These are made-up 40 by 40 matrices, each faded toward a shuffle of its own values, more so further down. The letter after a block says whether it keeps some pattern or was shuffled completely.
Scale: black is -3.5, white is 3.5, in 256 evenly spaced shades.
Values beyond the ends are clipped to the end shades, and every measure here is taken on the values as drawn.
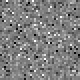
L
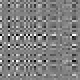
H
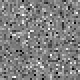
L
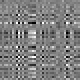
H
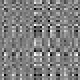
H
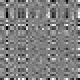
H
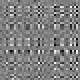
H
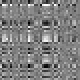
H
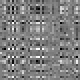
H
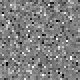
L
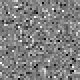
L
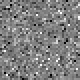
L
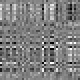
H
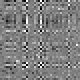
H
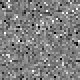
L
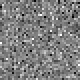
L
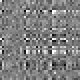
H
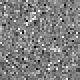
L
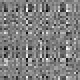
H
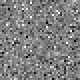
L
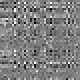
H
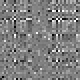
H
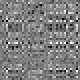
H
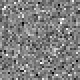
L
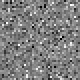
L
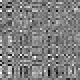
H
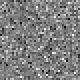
L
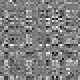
H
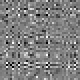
H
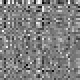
H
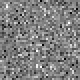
L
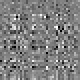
H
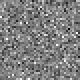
L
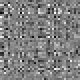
H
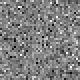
L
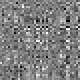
H
